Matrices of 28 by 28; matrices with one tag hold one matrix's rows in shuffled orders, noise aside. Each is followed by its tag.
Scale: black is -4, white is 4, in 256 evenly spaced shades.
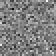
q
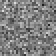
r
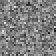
r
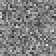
q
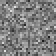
r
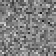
r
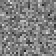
r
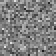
r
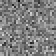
q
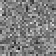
q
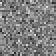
q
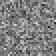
r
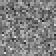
r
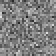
q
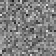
q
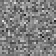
r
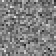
r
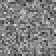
r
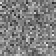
q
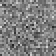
q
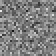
q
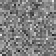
q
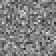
r
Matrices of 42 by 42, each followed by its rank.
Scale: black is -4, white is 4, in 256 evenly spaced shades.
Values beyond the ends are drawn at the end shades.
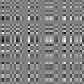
one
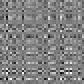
two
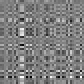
two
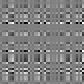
one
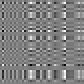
one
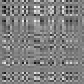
two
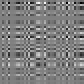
one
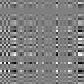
one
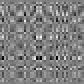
two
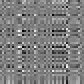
two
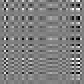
one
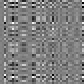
two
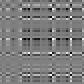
one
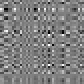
two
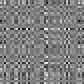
two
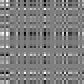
one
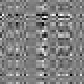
two
